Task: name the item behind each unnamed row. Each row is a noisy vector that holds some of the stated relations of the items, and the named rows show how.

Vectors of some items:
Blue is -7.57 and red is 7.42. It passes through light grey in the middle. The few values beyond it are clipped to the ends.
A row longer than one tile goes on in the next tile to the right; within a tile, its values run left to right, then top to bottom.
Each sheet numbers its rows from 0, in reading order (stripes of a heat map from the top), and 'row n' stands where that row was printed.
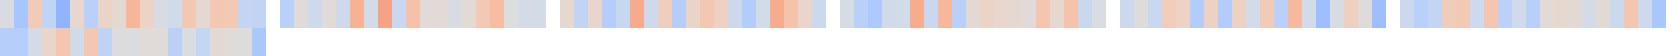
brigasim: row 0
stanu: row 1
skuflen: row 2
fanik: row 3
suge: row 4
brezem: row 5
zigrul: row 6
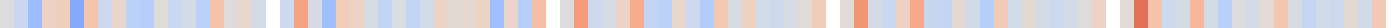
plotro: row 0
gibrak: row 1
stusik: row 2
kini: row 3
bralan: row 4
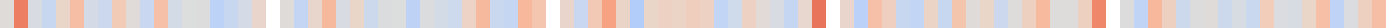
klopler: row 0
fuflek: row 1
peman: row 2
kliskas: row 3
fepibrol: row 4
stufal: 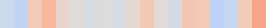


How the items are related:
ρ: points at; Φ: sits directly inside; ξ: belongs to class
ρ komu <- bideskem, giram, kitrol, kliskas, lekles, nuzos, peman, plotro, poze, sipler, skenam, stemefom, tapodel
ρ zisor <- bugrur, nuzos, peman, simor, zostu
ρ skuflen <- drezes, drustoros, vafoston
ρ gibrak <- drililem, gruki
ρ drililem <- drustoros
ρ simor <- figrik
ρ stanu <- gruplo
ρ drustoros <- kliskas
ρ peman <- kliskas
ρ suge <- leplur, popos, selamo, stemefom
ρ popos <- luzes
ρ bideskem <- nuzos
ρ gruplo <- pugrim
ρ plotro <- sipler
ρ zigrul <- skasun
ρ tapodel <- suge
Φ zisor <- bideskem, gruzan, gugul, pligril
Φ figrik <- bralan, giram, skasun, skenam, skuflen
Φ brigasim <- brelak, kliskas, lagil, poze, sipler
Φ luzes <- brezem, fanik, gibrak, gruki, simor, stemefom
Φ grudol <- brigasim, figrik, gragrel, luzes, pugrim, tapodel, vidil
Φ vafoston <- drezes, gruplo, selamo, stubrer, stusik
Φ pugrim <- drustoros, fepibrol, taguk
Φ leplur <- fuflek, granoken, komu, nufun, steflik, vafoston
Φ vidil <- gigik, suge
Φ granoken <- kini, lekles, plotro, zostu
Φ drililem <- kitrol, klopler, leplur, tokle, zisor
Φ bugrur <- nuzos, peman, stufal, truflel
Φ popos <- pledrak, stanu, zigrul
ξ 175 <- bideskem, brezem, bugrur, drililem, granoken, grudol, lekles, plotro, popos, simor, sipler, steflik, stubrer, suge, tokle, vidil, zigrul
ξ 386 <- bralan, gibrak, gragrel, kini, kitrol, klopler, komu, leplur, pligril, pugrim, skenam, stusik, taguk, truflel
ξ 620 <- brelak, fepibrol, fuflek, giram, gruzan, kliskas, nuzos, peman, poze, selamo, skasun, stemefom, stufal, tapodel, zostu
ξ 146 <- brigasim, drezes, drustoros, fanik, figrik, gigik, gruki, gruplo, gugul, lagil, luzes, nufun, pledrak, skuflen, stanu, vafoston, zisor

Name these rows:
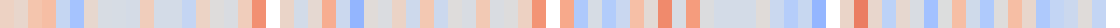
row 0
giram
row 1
tapodel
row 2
zisor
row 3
leplur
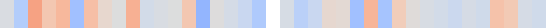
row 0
bugrur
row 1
sipler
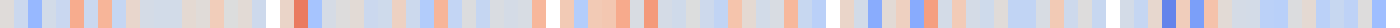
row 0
nufun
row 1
komu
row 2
simor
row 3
bideskem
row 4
drililem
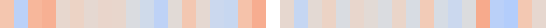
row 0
zostu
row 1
gruzan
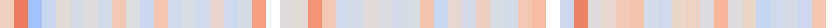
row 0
kitrol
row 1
skasun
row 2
truflel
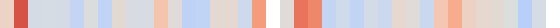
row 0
skenam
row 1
pugrim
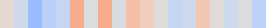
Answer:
gugul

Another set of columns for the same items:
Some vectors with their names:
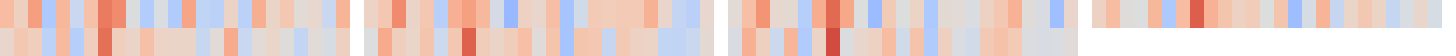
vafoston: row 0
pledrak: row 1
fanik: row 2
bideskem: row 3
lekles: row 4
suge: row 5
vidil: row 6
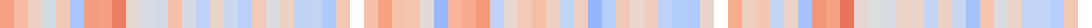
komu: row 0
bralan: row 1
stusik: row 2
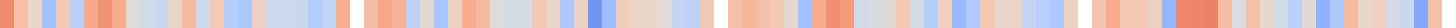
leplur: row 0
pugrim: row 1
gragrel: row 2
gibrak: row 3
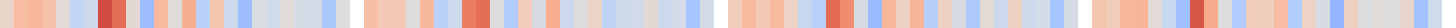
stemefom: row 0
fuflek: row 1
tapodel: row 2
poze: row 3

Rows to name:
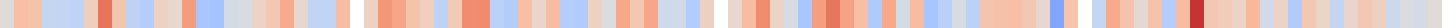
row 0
figrik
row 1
skuflen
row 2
gruki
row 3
brezem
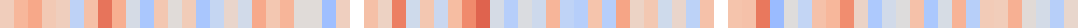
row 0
drustoros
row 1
drezes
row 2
gruplo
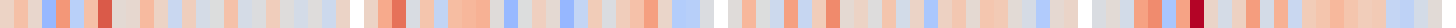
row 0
granoken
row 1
stanu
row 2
popos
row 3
zigrul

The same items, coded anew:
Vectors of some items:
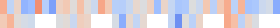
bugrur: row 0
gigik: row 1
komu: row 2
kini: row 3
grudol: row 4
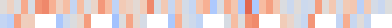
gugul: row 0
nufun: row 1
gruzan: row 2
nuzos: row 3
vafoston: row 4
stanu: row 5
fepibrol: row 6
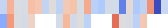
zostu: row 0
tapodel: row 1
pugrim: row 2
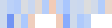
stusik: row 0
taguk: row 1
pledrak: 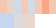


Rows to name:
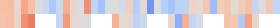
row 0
luzes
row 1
stemefom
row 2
suge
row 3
kitrol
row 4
brigasim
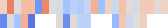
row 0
skasun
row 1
truflel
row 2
fuflek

